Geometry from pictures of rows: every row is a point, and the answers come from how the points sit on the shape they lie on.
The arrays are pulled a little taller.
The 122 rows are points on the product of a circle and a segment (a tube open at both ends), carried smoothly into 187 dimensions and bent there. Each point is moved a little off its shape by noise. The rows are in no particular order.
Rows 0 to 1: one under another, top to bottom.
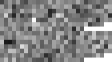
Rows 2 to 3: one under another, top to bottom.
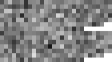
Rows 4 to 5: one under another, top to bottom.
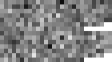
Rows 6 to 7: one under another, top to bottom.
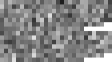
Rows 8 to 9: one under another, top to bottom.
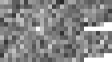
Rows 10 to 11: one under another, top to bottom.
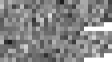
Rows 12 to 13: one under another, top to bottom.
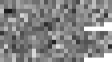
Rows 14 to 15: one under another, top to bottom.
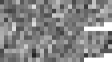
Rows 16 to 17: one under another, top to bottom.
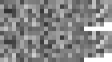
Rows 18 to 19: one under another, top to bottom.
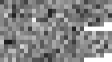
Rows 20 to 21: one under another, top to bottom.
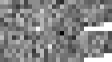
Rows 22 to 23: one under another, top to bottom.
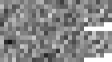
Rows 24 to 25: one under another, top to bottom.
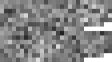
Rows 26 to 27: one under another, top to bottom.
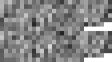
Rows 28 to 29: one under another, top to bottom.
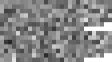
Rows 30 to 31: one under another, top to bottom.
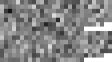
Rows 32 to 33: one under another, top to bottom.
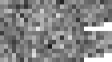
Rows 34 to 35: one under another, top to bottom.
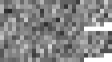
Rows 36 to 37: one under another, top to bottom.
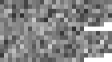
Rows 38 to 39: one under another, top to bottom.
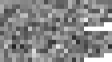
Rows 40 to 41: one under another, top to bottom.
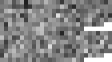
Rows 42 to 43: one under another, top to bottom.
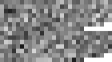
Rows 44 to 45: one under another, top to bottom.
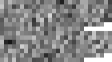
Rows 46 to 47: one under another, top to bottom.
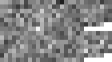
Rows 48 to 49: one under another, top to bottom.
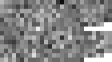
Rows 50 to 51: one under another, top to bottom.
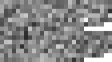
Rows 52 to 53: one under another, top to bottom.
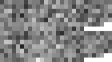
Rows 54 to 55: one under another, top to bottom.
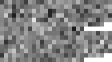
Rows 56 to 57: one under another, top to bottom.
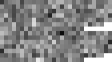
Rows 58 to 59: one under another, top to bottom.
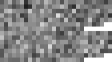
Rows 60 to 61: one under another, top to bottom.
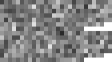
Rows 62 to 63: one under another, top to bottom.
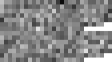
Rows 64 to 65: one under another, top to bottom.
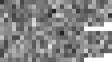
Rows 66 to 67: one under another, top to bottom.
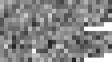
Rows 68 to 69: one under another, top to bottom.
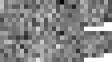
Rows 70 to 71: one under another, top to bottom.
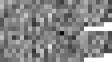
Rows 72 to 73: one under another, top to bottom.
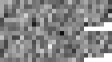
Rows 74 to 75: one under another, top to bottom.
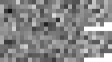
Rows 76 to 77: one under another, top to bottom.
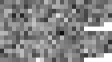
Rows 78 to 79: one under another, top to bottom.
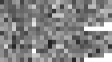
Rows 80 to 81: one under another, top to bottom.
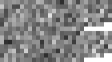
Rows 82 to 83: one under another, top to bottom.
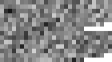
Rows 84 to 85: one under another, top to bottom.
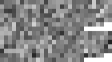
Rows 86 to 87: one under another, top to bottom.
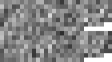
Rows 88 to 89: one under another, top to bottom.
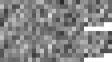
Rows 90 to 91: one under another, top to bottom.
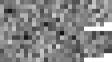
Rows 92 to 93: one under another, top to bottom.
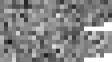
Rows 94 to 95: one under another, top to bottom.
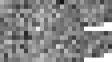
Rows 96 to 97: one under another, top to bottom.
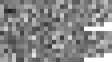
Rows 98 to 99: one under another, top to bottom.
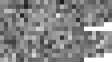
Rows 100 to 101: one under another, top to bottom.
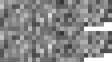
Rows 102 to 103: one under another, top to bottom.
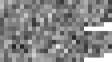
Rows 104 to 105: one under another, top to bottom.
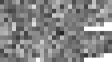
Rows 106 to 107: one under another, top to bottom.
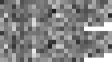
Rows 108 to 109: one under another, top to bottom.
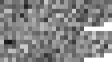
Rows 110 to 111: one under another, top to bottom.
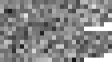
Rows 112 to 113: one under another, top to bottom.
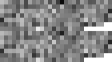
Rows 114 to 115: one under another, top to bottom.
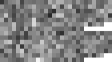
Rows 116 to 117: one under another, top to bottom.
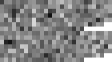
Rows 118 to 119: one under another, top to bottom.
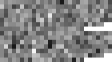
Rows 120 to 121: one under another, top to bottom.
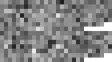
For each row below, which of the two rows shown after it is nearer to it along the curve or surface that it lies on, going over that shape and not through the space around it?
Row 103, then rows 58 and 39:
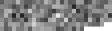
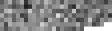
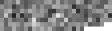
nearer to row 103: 39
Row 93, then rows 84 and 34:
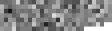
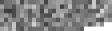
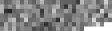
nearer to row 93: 84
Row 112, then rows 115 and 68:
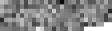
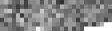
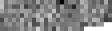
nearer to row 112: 68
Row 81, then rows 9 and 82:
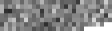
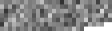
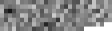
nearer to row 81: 9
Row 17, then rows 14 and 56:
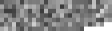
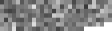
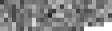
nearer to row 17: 14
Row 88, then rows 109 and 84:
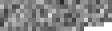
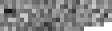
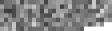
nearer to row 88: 109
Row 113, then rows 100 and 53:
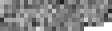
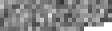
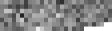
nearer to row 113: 100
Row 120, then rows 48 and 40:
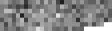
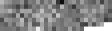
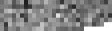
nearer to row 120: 40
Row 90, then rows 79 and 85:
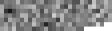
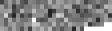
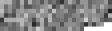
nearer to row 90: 79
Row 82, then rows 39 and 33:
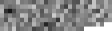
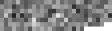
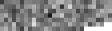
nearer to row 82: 33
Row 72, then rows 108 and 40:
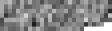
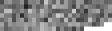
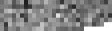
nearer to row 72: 40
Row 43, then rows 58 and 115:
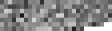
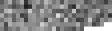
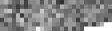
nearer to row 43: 58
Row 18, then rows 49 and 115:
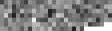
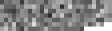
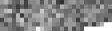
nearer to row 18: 49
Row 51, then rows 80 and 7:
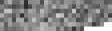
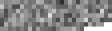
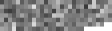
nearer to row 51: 7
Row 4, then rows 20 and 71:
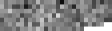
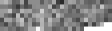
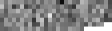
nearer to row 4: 20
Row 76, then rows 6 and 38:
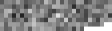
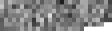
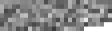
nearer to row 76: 6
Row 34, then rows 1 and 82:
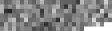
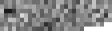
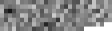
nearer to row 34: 1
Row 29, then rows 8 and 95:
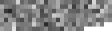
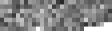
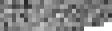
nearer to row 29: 95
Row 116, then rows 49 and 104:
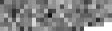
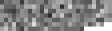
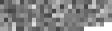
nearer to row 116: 49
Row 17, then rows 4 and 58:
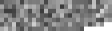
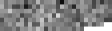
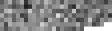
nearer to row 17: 58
